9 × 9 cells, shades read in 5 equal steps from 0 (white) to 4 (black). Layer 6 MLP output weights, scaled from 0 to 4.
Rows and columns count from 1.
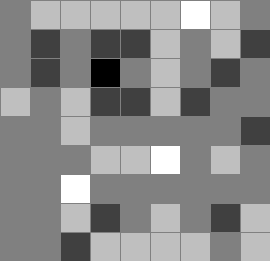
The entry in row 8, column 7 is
2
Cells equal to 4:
1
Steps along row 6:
same same down same down up down up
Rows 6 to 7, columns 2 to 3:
2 2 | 2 0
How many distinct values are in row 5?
3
